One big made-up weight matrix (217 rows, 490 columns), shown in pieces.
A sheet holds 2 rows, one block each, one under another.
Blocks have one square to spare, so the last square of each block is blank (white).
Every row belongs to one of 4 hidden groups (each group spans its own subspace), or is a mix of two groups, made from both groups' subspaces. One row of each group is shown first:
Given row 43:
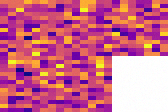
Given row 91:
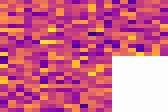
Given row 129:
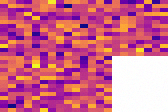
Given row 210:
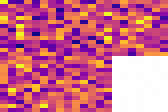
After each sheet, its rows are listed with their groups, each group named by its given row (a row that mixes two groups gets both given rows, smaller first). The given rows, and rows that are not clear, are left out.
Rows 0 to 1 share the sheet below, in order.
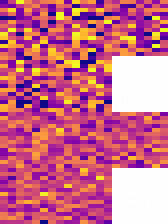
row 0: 210
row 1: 129
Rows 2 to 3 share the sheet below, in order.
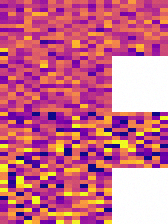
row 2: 91
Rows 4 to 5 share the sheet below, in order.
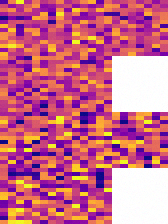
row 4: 210
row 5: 43
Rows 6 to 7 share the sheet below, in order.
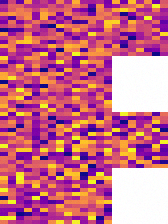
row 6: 91
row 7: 210
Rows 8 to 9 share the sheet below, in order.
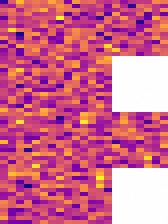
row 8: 210
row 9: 43
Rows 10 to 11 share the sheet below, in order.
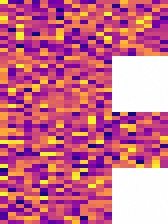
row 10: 210
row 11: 91
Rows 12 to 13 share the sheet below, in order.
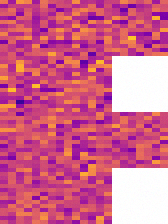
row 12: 210
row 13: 210
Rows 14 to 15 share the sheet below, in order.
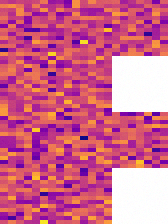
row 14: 91
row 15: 129
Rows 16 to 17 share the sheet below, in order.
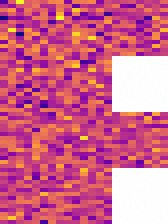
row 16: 210
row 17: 129
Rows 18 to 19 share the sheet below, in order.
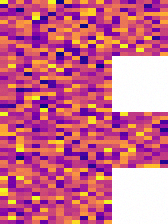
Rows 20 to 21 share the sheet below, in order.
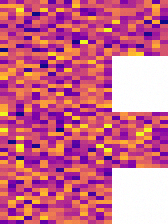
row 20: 91
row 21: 210
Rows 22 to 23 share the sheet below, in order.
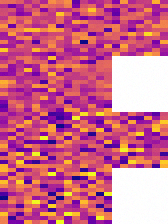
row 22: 91
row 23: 43 and 91
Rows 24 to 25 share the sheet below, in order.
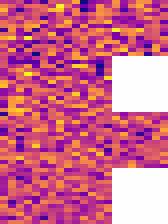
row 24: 43
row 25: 210
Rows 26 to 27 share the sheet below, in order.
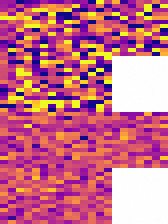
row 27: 129
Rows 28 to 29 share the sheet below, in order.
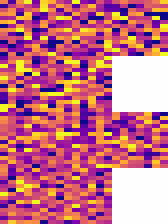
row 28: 210
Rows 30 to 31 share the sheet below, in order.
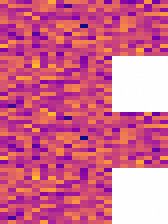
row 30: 129
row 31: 129
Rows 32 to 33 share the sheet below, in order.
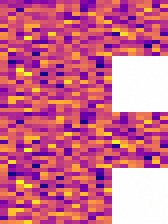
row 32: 43
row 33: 43
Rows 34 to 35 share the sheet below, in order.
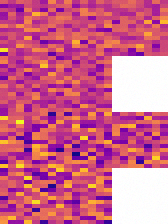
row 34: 91
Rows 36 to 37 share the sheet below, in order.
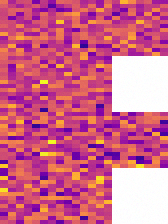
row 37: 91
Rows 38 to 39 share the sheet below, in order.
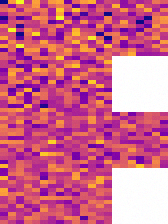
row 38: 210
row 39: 91
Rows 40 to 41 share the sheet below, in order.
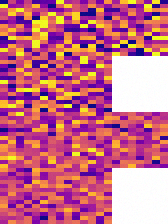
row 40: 129
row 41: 210
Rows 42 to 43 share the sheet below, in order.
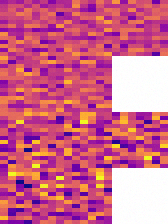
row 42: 43 and 91
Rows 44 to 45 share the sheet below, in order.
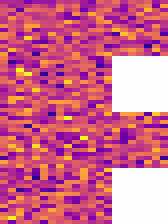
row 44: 43
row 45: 129
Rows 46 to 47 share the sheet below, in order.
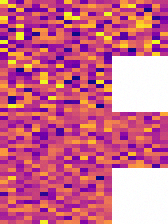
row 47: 129
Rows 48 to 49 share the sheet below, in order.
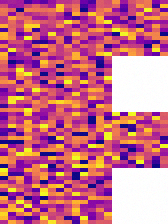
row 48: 43
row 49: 91
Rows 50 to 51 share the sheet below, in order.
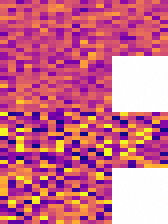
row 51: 210
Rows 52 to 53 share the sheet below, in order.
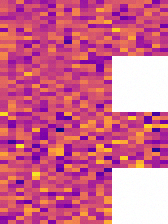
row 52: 43 and 210
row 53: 129 and 210
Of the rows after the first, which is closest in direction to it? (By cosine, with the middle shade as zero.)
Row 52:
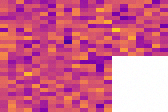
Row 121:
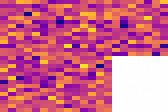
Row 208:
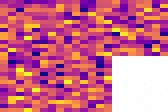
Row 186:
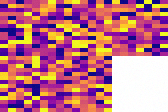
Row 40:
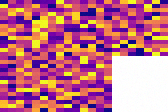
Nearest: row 208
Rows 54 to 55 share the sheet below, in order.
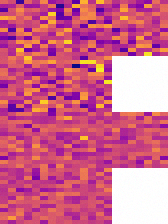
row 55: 129
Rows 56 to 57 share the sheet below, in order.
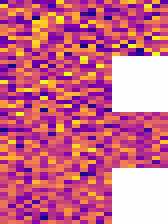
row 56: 129
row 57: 210
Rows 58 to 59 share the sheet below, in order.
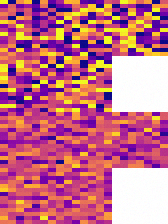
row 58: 210
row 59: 91
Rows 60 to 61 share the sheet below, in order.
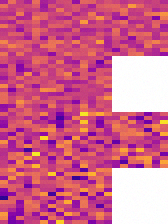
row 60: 210
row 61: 43 and 91
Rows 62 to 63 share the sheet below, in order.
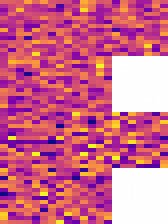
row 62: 43
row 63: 91
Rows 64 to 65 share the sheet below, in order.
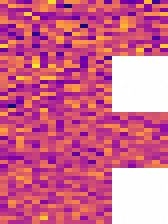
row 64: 129
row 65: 210
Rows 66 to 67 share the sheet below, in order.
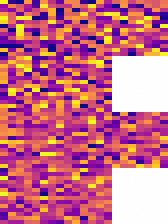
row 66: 210
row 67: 91
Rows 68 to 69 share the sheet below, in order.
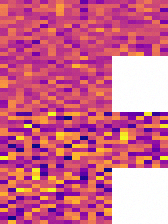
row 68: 43 and 91
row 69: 129
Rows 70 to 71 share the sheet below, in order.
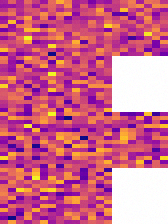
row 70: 91
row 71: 129
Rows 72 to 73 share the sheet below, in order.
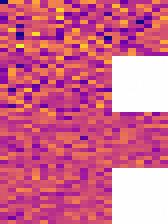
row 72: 210
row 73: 129
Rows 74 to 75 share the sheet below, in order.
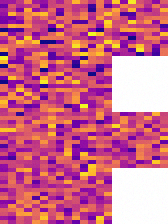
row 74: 91
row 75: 210
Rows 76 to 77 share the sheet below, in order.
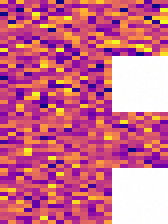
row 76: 91
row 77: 91
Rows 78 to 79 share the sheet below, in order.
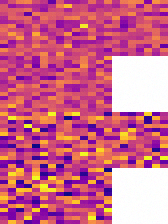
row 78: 129
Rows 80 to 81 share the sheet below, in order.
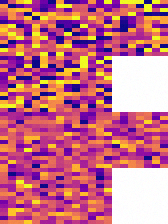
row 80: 129
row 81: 43
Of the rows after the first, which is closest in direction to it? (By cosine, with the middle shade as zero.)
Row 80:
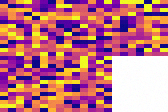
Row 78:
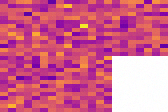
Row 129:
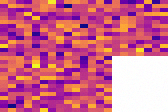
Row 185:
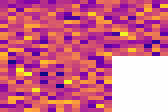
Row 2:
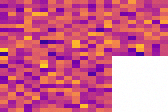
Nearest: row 78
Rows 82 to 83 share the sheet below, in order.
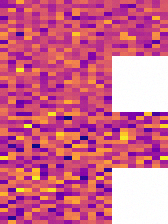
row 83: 129
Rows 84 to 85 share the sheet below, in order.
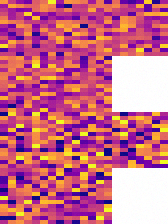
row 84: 129
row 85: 210
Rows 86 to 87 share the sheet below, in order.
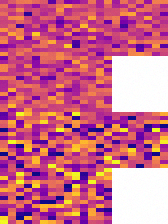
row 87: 210
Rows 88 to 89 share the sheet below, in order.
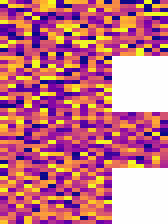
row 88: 129
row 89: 91
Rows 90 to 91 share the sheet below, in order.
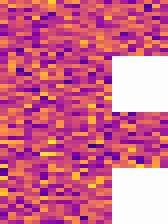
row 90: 43 and 129
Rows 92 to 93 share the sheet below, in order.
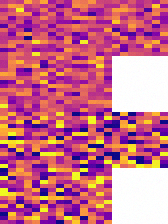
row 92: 43 and 91
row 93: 91
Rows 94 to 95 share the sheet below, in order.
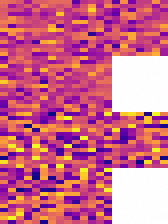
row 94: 91
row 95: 129
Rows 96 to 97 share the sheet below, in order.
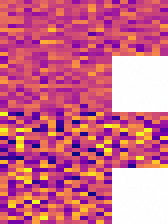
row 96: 91
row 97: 210
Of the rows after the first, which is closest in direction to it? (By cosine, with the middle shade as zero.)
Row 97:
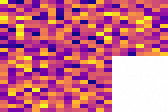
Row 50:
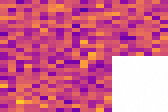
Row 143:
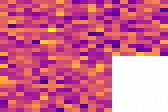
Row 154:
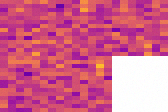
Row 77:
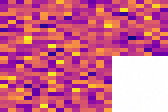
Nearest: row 50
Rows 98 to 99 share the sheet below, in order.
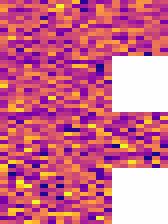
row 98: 43
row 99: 43
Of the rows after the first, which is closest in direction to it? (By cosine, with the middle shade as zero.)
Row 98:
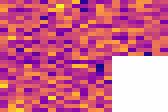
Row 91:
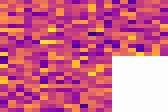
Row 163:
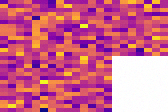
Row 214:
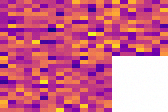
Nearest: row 214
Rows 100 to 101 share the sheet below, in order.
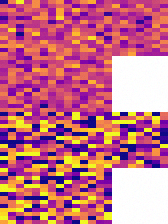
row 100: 210
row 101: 91
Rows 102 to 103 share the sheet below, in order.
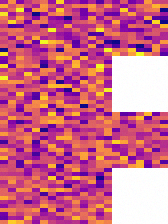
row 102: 91
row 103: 43 and 129
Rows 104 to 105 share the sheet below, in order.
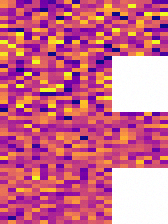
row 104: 210
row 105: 129
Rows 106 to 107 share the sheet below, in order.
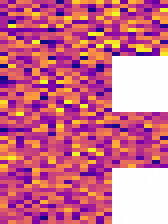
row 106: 91
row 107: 210
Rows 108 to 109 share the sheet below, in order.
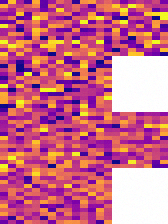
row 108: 210
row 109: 43 and 210
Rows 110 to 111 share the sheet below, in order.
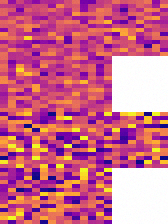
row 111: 129
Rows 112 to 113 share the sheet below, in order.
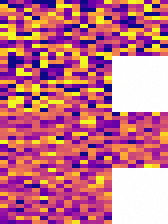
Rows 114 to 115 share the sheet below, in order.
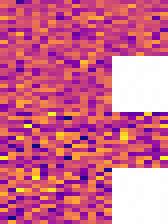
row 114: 210
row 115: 129
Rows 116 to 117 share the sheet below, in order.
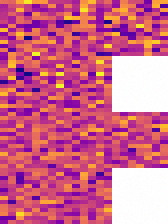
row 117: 210
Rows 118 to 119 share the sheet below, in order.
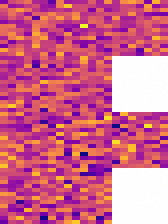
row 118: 129
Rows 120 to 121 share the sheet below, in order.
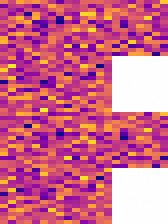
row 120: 129
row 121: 129
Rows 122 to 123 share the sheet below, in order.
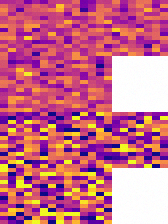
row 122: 43
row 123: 43
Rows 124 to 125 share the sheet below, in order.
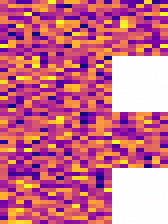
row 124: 129
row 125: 43
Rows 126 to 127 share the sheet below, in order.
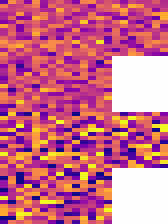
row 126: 210
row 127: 210
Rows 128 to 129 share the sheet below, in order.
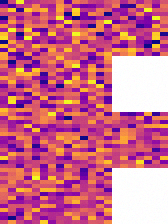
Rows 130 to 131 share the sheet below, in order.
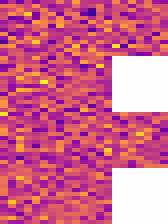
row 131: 210
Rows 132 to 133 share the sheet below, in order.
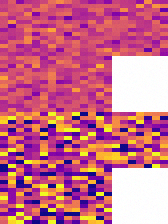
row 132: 91 and 129
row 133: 43
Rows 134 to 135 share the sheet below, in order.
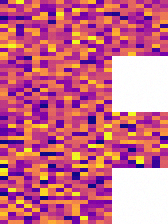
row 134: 210
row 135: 91
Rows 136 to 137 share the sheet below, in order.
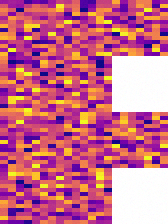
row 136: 43
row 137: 43
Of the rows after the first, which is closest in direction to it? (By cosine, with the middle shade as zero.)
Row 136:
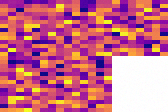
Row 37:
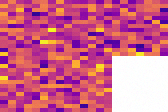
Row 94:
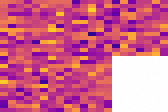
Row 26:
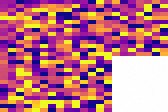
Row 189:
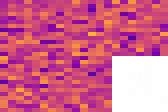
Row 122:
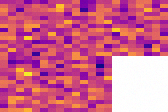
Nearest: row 122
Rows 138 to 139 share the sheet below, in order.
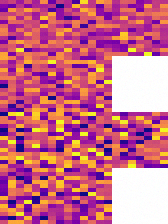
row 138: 43
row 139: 210
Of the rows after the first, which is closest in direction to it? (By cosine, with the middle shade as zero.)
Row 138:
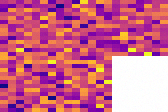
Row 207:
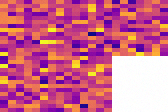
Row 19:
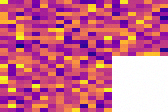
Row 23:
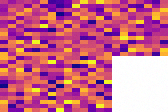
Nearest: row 23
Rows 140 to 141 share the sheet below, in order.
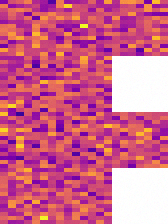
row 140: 129
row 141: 210
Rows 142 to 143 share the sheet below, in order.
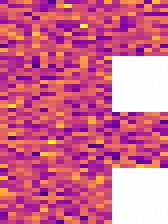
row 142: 129
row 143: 91
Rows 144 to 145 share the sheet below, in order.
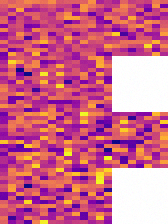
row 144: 43
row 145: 43 and 210
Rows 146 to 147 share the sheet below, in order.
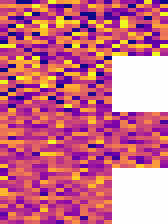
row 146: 129
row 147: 91
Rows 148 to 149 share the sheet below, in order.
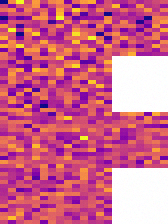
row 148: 210
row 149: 129
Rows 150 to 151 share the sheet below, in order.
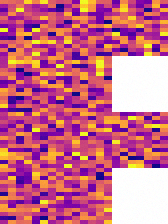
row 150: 43
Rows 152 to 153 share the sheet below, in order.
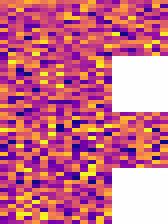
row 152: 43
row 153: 210
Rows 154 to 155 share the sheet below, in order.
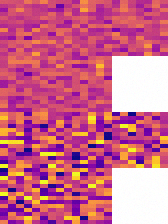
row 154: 43
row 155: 91
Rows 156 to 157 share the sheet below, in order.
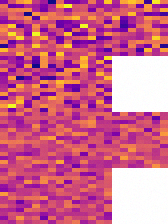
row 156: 129
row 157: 91
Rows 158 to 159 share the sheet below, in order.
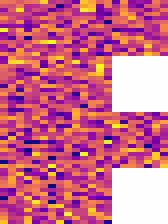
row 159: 91
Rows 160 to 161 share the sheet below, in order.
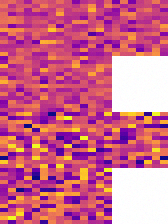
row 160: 91
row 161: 129
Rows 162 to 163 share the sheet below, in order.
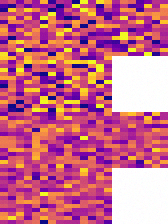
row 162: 43
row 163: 129
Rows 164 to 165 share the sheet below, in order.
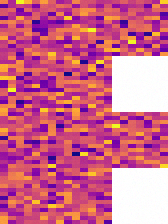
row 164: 129 and 210
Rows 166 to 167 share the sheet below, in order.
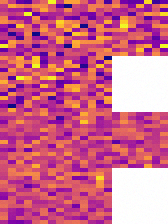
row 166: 129
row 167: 43
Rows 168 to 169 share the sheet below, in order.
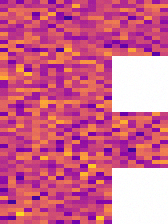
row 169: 210
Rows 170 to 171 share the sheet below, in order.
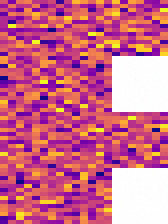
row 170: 91
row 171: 210
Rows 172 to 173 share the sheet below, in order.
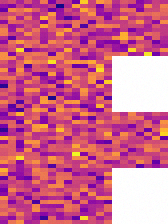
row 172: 43
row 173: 91 and 210
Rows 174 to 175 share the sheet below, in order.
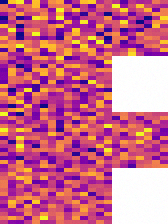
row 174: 210
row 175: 210
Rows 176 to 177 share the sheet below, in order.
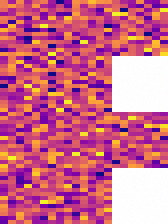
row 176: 91
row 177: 210
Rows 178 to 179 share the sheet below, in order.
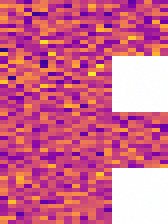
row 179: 210
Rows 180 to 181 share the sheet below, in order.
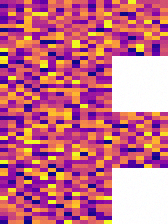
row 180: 91
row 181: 91
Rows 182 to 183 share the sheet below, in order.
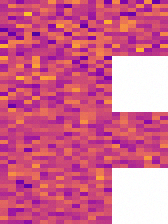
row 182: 91 and 129
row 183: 43
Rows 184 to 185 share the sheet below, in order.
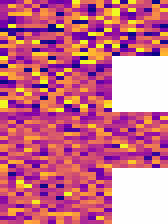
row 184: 91
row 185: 43
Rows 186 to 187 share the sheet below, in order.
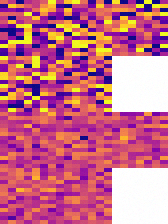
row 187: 129
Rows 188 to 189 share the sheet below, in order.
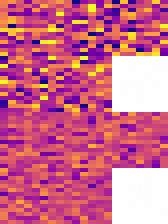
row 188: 91
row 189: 91
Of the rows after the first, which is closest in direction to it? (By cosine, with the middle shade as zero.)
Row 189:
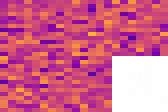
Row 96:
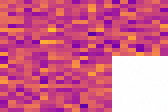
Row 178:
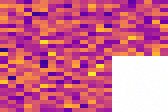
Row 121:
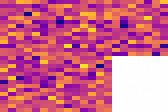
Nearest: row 121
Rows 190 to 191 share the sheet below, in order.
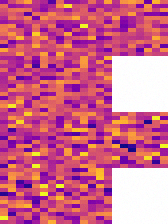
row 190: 129
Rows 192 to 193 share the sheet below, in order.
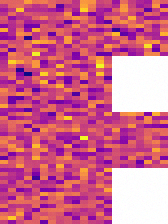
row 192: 43
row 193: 129
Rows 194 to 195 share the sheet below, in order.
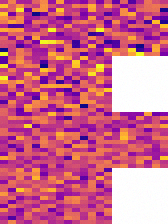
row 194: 91
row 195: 129
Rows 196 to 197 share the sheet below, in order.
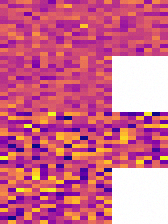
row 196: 129
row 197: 129
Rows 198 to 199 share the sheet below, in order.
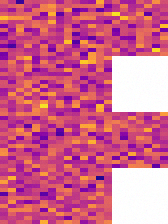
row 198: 210
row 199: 129
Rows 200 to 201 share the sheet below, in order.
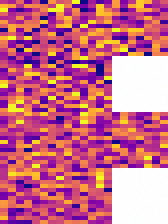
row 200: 43
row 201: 43
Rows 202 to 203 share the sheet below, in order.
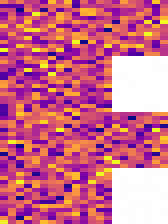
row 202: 91
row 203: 210
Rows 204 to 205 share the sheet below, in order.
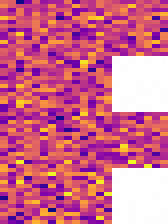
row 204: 210
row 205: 43
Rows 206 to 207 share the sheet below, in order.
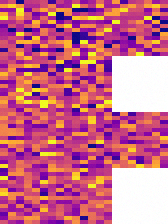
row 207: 91
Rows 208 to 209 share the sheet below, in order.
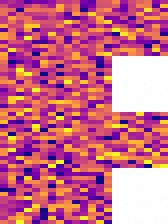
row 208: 43
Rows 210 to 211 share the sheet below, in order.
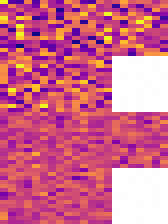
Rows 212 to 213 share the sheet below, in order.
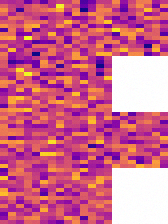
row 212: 43
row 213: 91
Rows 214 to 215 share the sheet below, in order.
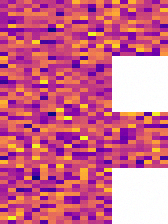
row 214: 91
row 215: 129
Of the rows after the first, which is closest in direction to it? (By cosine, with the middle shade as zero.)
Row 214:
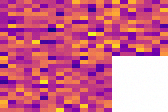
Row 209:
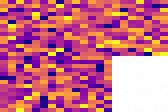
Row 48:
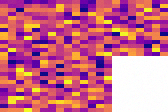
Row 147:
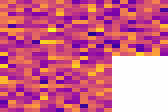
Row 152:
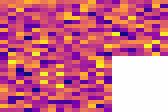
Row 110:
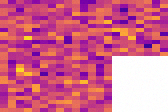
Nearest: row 209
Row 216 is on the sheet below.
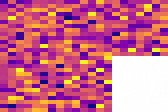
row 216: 43 and 210
